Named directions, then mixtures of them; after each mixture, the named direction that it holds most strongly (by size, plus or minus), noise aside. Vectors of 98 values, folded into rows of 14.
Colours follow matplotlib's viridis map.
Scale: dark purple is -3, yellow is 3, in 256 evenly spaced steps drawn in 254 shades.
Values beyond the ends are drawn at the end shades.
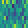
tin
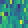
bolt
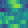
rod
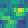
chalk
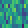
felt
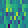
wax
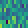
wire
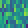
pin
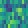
wax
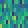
wire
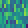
pin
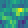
chalk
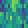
felt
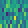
wax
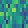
felt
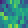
rod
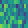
felt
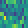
tin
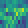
chalk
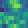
rod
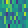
wax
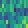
pin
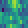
rod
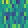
tin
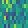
tin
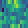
rod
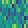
tin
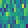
pin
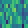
felt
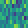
tin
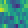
rod
